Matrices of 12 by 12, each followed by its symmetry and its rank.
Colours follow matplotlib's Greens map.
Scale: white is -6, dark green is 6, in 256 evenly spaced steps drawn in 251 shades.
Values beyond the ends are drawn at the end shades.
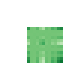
symmetric, rank one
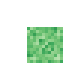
symmetric, full rank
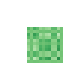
symmetric, rank one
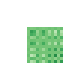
symmetric, rank one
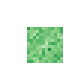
symmetric, full rank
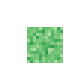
symmetric, full rank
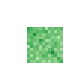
symmetric, full rank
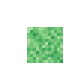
symmetric, full rank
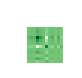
symmetric, rank one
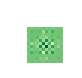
symmetric, rank two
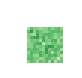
symmetric, full rank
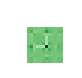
symmetric, rank two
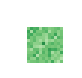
symmetric, full rank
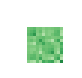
symmetric, rank two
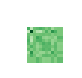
symmetric, rank two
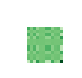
symmetric, rank one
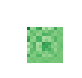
symmetric, rank two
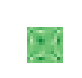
symmetric, rank two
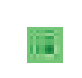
symmetric, rank one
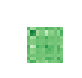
symmetric, rank two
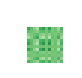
symmetric, rank one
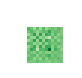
symmetric, rank two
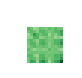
symmetric, rank two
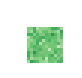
symmetric, full rank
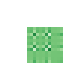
symmetric, rank one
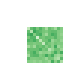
symmetric, full rank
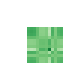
symmetric, rank one
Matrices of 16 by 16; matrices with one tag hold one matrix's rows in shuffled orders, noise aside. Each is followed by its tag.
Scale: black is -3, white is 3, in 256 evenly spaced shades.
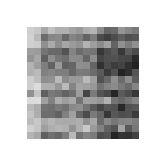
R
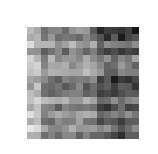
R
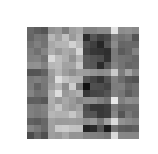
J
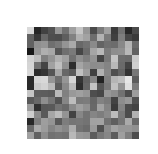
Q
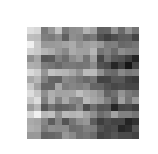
R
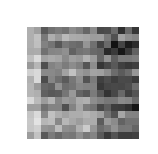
R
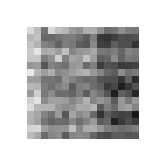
R
